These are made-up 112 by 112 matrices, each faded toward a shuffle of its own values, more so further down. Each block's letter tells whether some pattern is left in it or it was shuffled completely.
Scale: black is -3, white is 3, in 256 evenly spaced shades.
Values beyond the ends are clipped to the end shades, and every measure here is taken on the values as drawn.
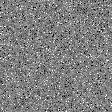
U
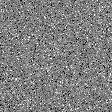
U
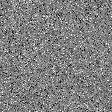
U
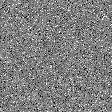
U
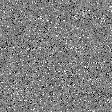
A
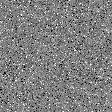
U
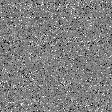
A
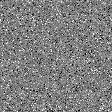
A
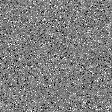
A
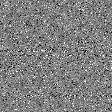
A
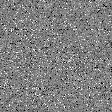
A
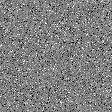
U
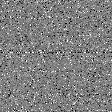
A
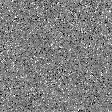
U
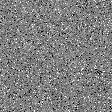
U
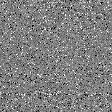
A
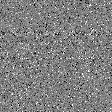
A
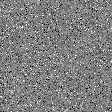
U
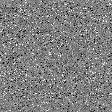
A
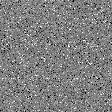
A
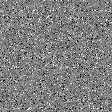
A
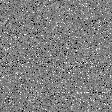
A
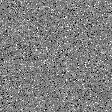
U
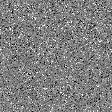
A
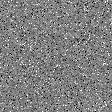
U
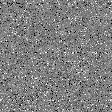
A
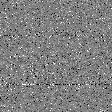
A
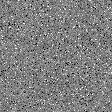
U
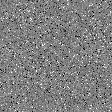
U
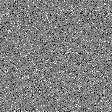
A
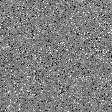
U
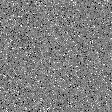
U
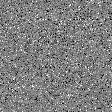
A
